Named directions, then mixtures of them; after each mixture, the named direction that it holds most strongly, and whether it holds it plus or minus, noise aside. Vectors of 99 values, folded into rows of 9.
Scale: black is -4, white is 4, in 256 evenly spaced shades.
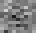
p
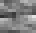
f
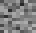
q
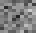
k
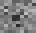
k, plus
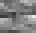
f, plus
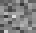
q, plus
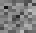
k, plus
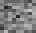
k, plus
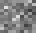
k, minus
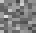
q, minus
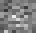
p, minus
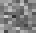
q, minus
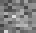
p, minus
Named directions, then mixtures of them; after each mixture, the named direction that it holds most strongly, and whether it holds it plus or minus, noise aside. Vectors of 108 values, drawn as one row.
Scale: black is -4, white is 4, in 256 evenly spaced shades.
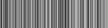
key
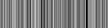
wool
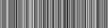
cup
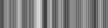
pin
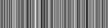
wool, plus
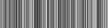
cup, plus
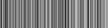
key, plus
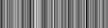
wool, plus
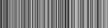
key, plus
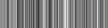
cup, minus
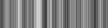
pin, plus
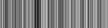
key, plus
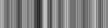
pin, minus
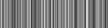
wool, minus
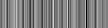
cup, minus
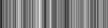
pin, plus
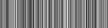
cup, minus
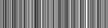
wool, minus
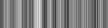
pin, plus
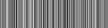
cup, plus
